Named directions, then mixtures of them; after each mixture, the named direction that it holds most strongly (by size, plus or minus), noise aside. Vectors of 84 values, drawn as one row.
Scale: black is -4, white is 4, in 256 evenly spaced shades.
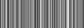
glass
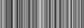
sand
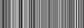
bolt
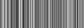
bolt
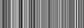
bolt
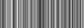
sand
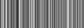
glass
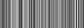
bolt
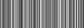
bolt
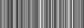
sand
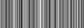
sand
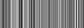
bolt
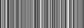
glass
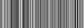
bolt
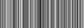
sand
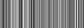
bolt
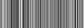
bolt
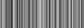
sand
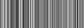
bolt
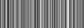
glass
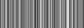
glass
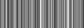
glass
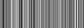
bolt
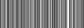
glass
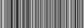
bolt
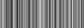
sand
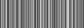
glass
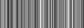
glass
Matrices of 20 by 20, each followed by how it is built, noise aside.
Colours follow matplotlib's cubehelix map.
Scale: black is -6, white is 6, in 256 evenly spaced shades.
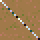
diagonal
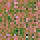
low rank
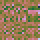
low rank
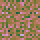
low rank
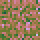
low rank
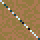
diagonal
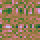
low rank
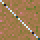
diagonal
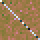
diagonal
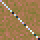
diagonal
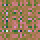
low rank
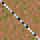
diagonal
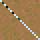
diagonal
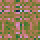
low rank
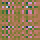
low rank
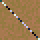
diagonal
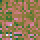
low rank
